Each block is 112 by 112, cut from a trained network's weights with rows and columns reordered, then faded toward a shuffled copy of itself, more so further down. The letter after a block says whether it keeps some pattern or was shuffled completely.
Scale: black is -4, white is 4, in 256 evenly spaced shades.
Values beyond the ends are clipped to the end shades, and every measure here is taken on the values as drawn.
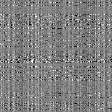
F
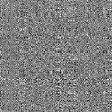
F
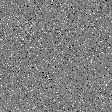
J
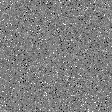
J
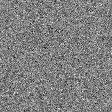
J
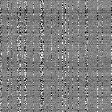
F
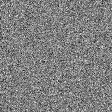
J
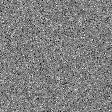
J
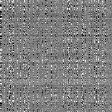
F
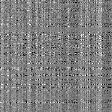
F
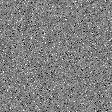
J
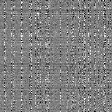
F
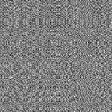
F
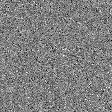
J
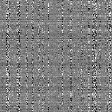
F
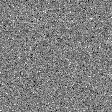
J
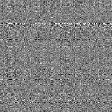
F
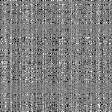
F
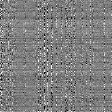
F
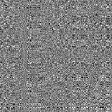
F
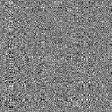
F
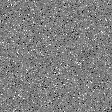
J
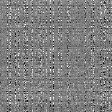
F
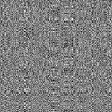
F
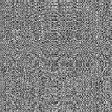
F
